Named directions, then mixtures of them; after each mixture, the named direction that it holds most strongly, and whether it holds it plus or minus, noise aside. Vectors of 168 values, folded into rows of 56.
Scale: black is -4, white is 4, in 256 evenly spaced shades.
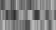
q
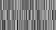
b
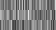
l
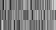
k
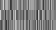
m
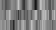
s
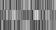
k, plus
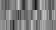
s, plus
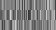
l, minus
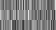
l, plus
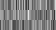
l, plus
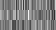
l, plus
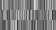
b, plus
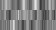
s, minus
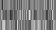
b, minus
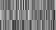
l, plus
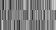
k, plus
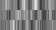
s, minus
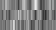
s, minus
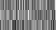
l, plus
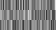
l, plus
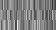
b, minus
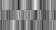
s, minus
